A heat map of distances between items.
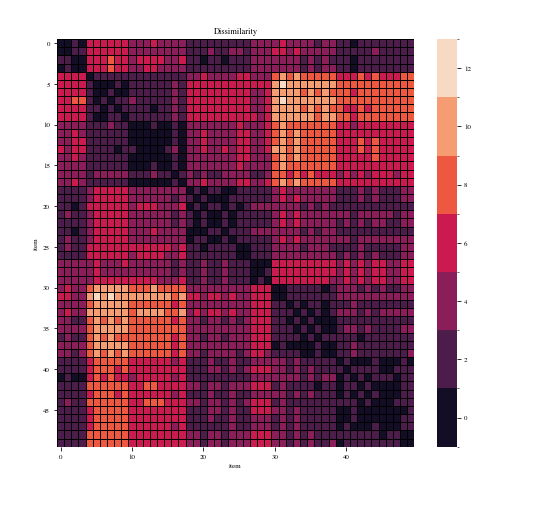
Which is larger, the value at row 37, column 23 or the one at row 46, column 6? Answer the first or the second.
the second
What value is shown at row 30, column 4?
8
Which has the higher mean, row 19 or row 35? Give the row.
35
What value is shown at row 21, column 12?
4
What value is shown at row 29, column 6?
6
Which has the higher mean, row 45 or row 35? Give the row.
35
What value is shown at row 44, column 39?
2
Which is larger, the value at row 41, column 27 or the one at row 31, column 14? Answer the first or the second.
the second
